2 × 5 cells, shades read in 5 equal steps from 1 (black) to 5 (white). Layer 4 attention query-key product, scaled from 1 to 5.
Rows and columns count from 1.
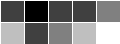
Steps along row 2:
down up up up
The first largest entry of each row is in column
5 5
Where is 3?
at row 1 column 5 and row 2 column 3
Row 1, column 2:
1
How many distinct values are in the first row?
3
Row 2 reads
4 2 3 4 5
